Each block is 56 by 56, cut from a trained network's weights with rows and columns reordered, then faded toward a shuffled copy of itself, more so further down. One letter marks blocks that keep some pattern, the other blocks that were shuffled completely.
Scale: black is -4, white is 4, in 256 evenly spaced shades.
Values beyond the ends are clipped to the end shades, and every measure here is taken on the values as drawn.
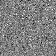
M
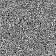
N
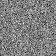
N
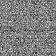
M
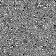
M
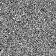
M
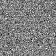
M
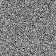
N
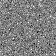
N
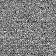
M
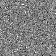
N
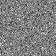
M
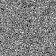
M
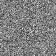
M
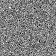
N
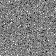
N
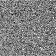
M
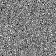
N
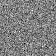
N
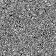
N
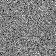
N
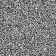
N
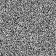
N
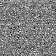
M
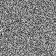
M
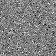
N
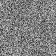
N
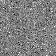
M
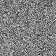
M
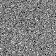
M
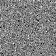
N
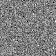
M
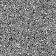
M
